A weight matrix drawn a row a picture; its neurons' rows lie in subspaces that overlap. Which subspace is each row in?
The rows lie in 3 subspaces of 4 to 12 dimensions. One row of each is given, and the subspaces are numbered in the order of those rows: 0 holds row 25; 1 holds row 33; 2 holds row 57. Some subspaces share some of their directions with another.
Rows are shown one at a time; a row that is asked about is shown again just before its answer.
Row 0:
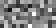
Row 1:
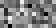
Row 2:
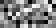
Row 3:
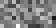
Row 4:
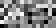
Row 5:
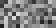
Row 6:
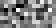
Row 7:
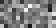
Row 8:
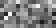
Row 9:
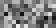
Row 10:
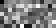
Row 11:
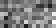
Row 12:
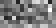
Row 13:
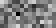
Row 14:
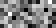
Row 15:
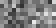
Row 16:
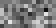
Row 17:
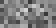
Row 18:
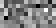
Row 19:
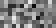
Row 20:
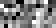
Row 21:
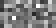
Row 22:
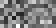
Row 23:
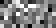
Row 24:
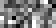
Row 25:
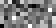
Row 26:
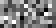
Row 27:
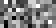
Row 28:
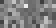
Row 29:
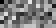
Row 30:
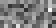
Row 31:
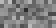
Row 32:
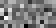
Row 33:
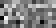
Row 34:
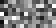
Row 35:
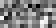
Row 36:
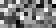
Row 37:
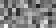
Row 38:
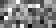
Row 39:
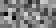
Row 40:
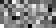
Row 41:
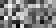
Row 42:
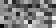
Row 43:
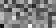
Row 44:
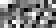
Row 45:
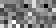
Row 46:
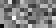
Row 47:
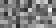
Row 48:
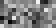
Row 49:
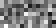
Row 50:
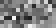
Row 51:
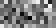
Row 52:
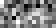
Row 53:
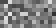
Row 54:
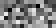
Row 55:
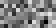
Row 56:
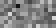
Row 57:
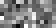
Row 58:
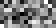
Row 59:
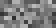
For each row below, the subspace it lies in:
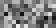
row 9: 1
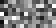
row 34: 1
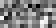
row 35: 1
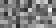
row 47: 2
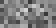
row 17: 2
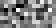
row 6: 1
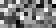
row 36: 1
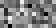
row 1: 2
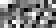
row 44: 2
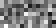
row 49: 1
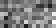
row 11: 1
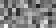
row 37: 1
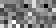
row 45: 1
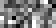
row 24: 2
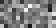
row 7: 1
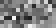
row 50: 2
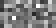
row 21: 2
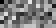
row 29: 2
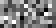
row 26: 2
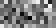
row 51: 2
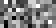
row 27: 1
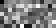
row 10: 1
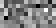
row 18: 1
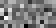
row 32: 2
